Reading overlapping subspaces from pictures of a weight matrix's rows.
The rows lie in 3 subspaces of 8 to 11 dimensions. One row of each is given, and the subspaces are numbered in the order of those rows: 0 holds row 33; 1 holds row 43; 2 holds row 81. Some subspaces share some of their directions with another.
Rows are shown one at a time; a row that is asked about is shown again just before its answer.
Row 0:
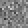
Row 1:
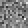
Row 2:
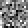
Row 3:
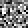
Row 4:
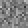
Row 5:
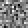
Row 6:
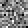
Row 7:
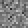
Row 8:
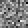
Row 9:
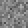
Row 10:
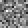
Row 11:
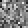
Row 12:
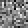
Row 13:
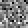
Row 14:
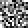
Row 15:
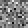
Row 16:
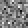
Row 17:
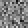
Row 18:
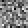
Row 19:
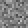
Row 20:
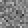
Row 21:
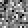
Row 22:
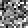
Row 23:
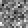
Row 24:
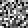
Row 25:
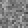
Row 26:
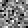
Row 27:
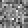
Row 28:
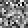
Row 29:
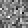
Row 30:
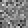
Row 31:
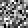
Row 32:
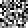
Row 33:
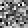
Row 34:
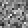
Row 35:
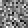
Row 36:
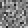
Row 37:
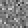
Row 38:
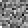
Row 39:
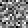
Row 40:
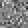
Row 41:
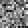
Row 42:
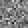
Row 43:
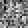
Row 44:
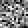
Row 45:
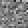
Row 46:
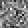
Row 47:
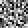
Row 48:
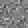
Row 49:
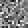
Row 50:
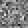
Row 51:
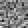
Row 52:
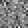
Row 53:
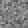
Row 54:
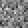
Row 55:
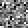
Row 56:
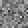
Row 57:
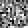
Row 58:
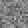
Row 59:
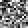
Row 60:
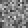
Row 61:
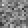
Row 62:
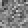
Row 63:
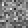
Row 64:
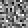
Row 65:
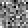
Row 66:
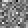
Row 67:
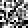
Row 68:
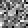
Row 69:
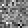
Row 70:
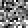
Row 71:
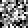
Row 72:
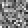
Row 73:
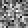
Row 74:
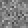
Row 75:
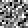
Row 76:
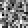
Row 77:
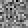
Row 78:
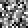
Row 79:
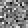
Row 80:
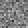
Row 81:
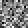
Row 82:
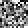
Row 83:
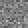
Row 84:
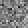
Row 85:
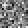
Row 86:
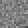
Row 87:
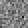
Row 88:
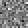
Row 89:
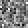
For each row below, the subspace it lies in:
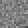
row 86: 1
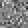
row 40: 2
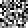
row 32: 2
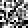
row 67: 0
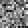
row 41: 1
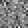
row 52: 2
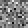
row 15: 0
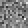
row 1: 0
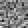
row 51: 0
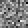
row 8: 2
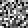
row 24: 0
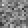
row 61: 1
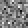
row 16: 2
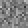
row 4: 0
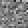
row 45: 2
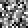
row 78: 1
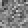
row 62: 1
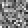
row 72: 1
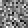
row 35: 2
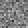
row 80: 1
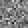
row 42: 0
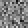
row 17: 2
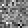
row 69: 0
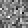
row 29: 2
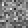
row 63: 0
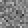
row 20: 1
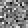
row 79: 0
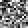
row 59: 0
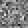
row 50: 2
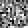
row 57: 1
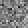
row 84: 2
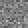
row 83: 0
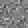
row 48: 2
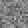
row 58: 1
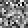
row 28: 0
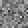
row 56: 0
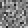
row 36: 1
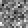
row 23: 2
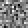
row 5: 1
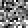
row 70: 0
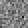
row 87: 0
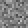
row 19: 2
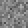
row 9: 2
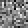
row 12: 1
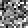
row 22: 0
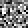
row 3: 0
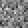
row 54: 2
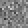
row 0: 2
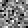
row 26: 1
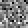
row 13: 2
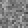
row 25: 1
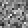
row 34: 2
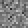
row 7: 2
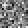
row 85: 1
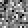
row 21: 1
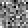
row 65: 2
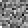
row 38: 2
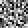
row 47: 2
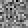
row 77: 0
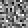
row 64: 1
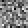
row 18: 1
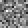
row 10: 1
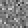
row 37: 2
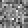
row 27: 1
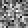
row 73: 1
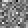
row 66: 2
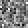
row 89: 0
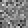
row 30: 0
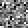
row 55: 2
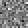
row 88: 2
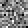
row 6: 1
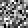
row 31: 0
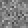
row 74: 0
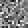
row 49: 2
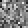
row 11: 0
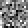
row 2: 1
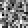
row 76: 1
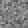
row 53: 0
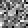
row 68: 2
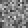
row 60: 2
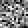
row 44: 1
